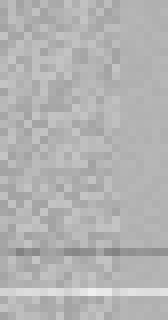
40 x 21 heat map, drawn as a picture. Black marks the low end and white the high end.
Overall the values sit about 70% of the way up the scale. Rows 32 and 37 stand out from the rest. The right part is calmer, past a seam about 70% of the way across.
